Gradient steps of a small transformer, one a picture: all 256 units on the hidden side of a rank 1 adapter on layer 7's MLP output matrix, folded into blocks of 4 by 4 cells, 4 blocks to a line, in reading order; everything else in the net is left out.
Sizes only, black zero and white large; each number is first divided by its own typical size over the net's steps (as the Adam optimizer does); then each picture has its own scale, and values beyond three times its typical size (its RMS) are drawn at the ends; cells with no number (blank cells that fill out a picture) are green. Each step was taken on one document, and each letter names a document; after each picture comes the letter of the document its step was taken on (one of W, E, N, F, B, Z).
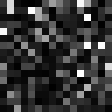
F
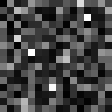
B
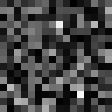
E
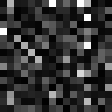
F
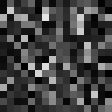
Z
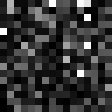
F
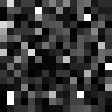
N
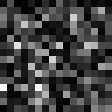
Z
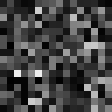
Z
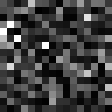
B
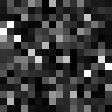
B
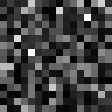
B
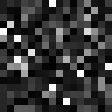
F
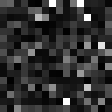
F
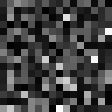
E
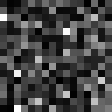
Z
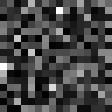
B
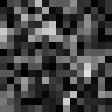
E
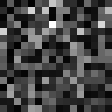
E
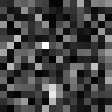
B
